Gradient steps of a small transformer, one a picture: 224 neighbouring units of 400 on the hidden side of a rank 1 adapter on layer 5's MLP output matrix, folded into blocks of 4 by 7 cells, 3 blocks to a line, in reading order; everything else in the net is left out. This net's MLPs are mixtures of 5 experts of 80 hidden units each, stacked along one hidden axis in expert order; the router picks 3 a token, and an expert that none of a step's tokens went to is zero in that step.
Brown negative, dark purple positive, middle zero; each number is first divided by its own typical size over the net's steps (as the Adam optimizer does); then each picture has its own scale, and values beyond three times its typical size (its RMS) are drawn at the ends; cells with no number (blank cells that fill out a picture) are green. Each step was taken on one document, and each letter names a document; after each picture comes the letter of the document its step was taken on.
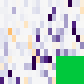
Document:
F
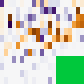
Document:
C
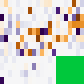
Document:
C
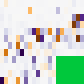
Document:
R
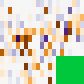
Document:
C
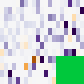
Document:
F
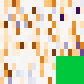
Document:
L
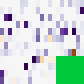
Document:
F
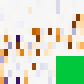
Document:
R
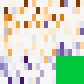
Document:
L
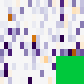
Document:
L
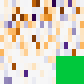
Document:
L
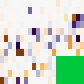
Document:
R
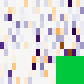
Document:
F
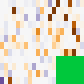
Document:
F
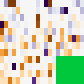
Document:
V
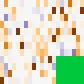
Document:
F
